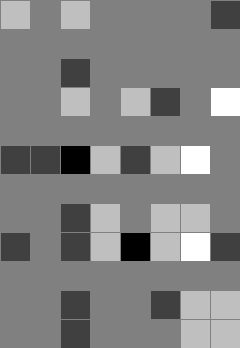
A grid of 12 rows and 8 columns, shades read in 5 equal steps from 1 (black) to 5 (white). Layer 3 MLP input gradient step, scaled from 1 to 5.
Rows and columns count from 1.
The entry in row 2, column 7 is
3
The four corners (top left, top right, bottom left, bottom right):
4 2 3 4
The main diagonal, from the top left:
4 3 2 3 3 4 3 3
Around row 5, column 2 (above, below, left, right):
3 2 3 3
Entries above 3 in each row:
2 0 0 3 0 3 0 3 3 0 2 2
